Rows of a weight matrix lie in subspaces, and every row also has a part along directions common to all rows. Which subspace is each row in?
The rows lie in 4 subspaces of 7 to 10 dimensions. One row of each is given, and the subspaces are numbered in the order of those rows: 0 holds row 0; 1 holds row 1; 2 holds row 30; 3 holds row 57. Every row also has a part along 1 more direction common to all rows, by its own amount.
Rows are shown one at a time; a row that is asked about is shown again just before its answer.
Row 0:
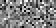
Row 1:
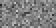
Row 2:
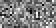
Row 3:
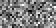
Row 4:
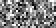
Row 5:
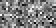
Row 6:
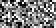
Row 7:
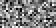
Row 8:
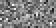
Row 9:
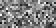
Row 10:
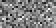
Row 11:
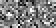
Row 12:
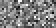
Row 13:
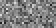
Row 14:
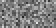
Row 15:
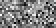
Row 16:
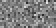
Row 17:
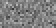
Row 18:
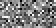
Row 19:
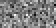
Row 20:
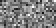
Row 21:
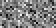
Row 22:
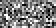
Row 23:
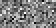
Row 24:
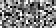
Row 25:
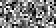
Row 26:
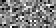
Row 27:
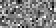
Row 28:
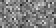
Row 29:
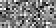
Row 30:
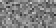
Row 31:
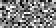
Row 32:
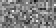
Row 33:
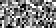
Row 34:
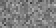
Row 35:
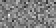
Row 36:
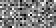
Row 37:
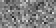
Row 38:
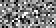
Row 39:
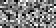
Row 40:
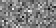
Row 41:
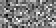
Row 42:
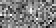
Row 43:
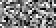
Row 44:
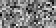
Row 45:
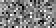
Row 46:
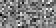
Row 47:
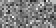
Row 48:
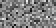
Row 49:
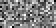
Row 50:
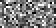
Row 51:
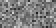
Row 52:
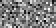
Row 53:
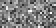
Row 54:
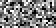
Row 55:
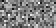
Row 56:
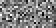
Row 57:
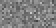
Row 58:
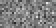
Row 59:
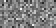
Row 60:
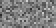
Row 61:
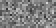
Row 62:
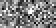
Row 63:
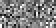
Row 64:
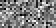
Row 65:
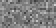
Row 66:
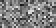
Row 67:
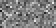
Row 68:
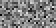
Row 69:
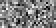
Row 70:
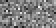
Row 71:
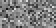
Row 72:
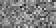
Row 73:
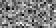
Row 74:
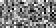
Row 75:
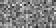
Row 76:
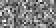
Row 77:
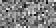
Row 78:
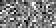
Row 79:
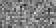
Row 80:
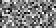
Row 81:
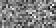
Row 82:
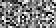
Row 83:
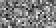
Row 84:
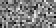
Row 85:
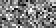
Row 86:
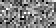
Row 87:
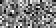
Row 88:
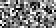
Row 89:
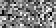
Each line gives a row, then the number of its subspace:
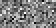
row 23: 1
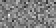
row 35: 1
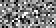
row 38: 1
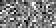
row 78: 0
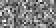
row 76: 2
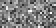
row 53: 0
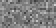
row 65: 2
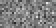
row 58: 3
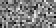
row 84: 3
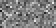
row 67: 0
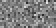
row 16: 1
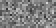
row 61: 3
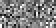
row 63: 3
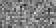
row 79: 3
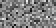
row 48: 1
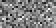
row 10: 1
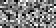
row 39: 0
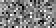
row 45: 3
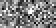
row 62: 3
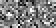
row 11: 0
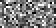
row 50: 2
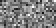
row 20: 0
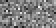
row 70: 3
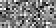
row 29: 0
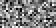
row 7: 2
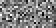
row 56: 1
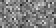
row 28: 2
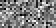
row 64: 0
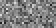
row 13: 2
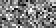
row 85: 0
